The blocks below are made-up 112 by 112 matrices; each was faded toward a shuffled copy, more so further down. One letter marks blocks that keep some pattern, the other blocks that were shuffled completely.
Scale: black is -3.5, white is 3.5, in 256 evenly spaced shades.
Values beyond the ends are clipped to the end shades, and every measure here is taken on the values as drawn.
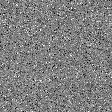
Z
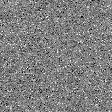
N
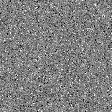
N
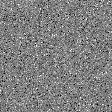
N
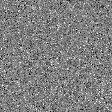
N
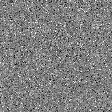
N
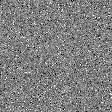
Z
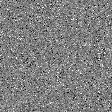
N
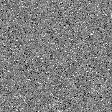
Z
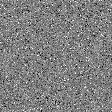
Z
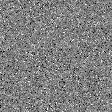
N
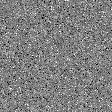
Z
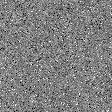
Z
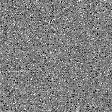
N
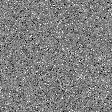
Z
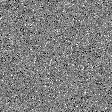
Z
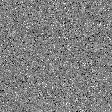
N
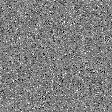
N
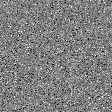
Z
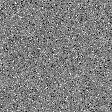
Z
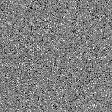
N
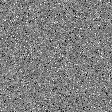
Z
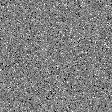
Z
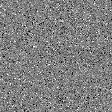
N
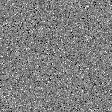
N
